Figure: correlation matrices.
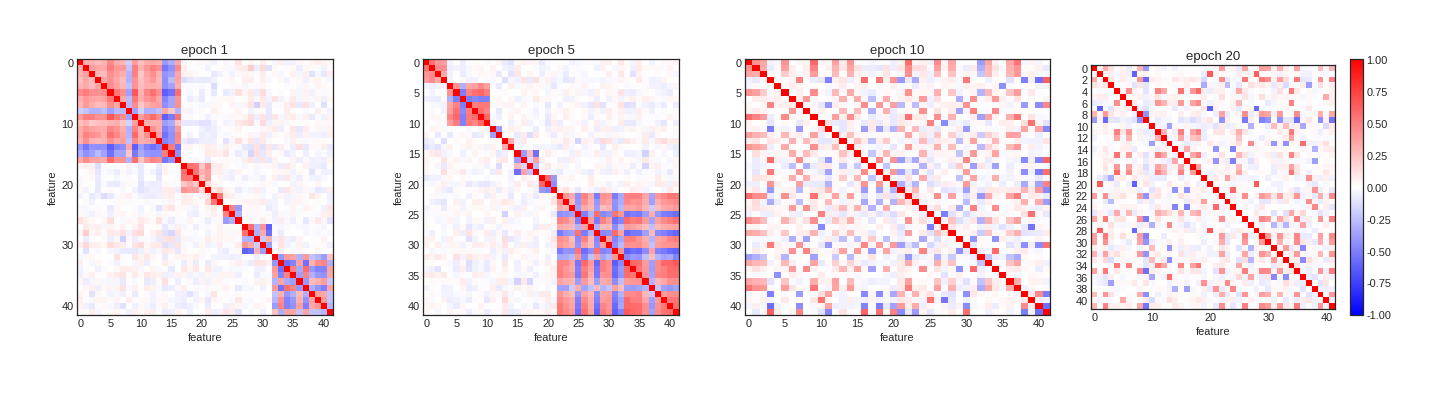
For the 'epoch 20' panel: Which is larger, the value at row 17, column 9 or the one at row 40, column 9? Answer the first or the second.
the second
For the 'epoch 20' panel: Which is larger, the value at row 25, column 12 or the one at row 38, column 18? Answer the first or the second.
the first
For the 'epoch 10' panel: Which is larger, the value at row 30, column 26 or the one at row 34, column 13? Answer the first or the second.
the second
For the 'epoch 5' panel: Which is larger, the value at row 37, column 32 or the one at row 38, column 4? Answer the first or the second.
the first
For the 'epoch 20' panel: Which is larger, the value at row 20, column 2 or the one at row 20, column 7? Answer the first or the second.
the first
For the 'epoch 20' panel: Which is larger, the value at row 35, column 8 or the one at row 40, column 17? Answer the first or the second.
the first
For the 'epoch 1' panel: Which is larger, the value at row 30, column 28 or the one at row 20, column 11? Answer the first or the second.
the first
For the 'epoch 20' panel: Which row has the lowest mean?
9
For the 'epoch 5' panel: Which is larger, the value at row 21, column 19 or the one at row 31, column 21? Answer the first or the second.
the second
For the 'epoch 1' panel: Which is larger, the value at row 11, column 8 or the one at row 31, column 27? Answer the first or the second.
the first
